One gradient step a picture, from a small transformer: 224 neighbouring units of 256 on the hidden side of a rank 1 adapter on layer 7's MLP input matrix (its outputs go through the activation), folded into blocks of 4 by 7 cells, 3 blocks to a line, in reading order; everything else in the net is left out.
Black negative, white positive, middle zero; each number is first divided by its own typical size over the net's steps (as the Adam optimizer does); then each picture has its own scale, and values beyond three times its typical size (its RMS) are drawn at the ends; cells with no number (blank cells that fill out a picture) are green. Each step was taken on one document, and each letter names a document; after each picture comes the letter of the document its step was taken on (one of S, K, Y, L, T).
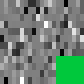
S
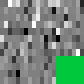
S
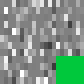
S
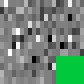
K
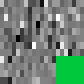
K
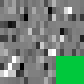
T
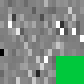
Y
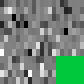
T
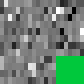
K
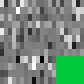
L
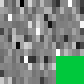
K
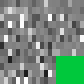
T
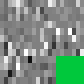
S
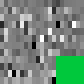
T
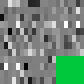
S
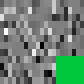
T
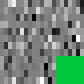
S
